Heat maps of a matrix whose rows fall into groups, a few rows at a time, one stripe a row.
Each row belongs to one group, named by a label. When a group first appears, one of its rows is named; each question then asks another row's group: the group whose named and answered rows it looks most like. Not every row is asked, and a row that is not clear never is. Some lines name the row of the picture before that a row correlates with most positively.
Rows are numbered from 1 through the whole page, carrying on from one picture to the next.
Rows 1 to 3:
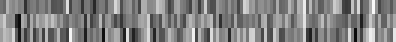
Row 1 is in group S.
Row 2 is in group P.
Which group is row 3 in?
P
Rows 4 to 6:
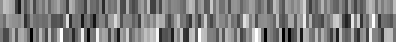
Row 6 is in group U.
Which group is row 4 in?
P
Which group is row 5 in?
S
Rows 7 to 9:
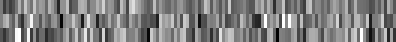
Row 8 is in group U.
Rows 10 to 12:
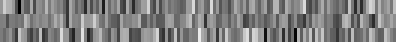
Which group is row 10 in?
P
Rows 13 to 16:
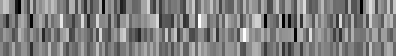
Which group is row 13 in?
P
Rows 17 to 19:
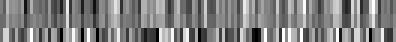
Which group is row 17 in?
S
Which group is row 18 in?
S
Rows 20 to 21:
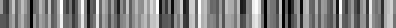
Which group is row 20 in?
U
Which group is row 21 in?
U
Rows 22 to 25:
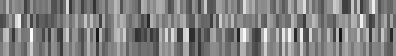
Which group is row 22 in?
S
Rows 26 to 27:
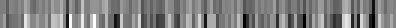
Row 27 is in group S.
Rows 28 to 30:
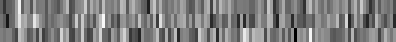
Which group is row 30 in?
U
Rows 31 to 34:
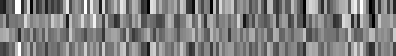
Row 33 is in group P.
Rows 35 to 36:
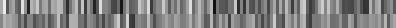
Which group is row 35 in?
P
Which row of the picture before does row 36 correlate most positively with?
33
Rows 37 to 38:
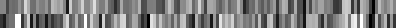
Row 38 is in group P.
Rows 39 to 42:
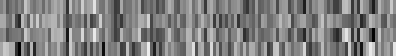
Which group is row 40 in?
P
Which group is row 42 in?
P
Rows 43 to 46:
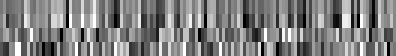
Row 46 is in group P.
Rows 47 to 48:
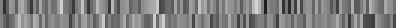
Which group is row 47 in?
U
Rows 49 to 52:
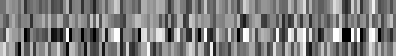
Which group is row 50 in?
U
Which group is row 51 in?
S
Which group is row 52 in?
P
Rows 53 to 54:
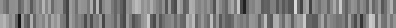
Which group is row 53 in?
U
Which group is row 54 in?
P
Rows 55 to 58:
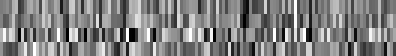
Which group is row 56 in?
U
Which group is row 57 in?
P
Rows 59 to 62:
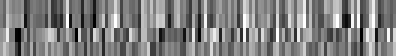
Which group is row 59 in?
S
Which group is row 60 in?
S
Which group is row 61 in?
P
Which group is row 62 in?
P
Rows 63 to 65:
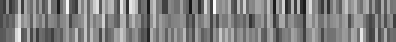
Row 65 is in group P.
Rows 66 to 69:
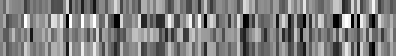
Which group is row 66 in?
S
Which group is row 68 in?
U
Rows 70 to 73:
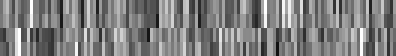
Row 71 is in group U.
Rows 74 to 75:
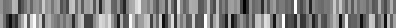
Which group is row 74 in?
U
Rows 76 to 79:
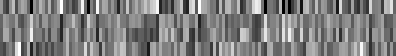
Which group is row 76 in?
U
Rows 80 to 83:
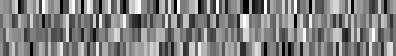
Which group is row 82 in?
S
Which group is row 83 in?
U
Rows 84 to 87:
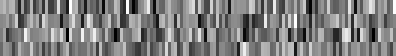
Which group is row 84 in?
P
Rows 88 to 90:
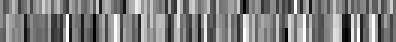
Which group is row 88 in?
U
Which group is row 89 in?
S
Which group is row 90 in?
S
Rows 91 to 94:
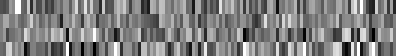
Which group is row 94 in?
S
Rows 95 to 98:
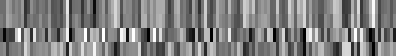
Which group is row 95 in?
S
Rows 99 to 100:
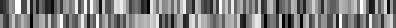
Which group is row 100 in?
U
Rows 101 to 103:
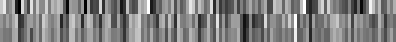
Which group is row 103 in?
U
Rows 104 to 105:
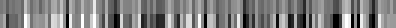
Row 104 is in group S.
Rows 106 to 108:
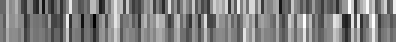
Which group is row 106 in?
P
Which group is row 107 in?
S
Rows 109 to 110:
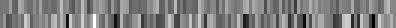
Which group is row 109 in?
U
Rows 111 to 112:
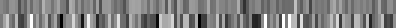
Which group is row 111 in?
U
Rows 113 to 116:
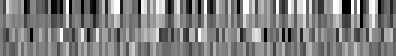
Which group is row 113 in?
S
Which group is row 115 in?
U
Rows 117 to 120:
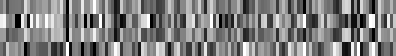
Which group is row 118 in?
P
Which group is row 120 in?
S
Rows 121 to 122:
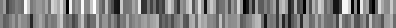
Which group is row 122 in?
U
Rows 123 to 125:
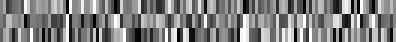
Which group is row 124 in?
S
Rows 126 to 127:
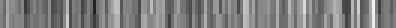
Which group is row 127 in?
S
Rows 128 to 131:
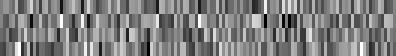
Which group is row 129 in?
U
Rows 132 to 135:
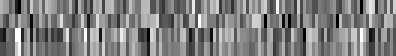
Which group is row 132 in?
P
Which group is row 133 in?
U
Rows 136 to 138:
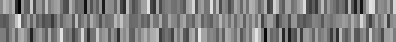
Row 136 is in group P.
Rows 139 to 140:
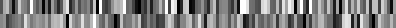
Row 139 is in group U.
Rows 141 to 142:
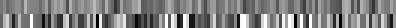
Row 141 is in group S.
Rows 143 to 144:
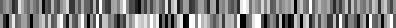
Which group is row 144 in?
U
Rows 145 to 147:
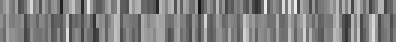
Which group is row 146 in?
S
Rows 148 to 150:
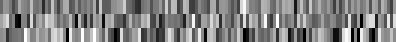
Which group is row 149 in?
P
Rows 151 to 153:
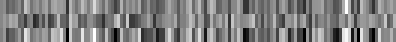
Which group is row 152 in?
P
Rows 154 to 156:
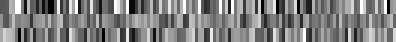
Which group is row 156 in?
P
